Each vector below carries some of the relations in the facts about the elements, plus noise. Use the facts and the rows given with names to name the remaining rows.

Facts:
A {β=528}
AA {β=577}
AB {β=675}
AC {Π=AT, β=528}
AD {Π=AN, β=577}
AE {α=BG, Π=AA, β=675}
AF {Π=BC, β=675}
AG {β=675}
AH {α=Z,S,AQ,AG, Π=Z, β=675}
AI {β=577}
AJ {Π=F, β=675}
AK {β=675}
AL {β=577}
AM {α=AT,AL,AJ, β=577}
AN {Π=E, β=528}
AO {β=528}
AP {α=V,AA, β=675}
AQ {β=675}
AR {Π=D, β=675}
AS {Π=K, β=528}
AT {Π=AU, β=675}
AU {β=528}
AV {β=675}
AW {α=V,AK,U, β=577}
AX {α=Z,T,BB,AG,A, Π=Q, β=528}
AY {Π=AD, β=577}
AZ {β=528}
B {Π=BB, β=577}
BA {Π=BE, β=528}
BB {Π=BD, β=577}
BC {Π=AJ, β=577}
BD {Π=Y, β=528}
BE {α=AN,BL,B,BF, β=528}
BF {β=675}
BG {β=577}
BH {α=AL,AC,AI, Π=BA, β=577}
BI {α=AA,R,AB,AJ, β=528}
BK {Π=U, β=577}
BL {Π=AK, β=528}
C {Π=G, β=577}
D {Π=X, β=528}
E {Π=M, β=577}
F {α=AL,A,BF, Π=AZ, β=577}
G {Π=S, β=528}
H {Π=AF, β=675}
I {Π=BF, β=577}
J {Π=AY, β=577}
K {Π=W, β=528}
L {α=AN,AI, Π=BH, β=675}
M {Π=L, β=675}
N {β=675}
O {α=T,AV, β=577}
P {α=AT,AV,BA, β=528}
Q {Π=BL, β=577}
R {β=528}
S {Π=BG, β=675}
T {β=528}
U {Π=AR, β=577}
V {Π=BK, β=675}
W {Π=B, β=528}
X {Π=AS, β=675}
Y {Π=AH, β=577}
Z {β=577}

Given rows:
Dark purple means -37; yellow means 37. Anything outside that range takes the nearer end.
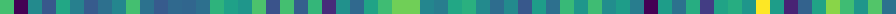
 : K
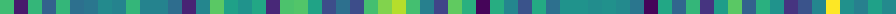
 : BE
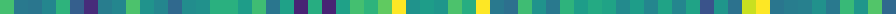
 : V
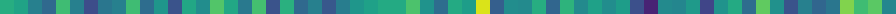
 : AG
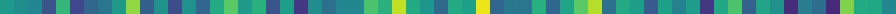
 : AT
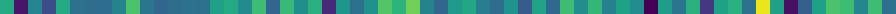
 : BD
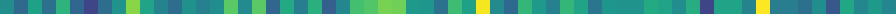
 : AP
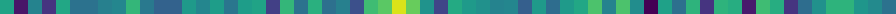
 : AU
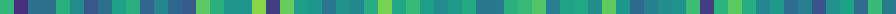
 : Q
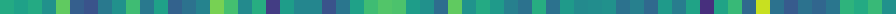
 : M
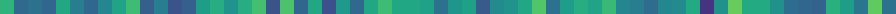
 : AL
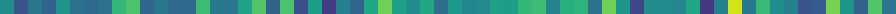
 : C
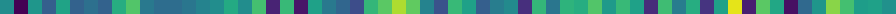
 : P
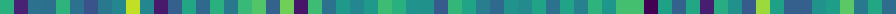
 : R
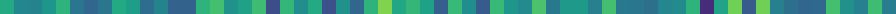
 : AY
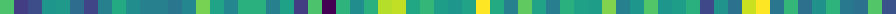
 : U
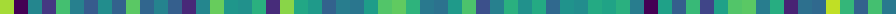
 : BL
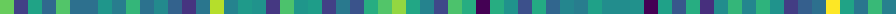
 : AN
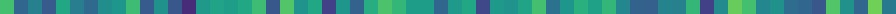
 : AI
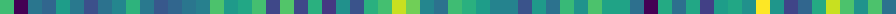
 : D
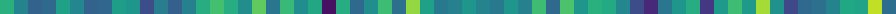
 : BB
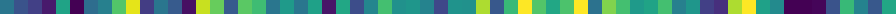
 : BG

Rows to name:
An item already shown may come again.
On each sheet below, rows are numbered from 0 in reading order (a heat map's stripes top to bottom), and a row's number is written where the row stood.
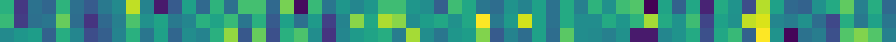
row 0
R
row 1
AK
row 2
AH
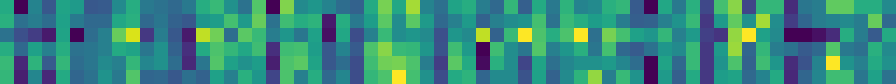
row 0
AX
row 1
Y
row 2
BG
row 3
BH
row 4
BE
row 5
AC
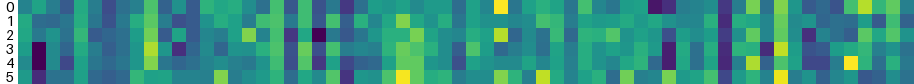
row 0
S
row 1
AA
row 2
AV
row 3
BI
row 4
G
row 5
AW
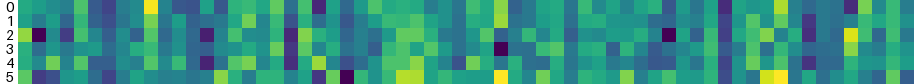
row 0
AB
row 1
N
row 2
BL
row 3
F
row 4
L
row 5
U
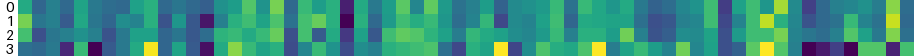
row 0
Y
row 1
B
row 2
BK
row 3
AE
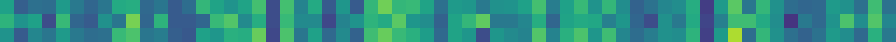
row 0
I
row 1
BF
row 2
AM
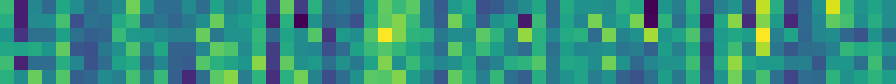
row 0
AZ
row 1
BA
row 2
AW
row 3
M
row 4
Q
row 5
L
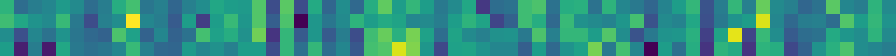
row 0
BC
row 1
AJ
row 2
O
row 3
AU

